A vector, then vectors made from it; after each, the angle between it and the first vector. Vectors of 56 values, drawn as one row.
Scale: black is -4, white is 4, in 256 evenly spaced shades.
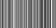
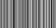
nearly opposite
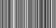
nearly parallel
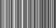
partly aligned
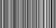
nearly opposite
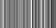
partly opposed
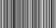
nearly opposite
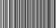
orthogonal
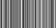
partly opposed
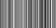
nearly parallel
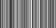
orthogonal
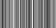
partly aligned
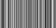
partly aligned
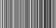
partly aligned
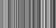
orthogonal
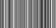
nearly parallel
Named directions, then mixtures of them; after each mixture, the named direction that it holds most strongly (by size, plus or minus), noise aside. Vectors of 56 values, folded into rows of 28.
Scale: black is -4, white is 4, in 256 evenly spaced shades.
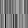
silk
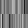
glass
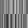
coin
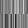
coin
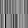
silk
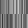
coin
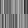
silk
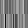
silk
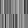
silk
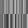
coin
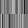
glass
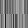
silk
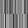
silk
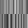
coin
